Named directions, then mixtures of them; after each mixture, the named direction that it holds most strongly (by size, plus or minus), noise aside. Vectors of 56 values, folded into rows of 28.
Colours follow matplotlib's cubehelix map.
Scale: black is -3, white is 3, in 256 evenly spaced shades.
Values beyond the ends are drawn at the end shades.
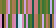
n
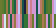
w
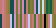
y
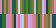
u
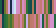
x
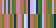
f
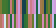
w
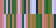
f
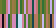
n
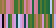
n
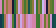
u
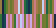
u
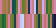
u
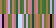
n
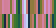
w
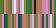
n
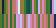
x
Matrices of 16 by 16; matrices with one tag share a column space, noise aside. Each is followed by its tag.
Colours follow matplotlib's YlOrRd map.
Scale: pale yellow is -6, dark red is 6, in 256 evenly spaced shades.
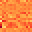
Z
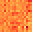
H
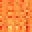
H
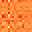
Z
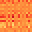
Z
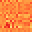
Z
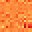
Z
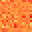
Z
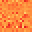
Z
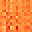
H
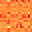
Z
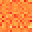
Z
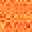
Z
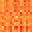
H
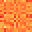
Z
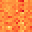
H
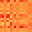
Z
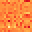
Z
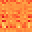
Z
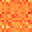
Z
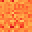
Z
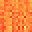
H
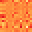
Z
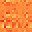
Z
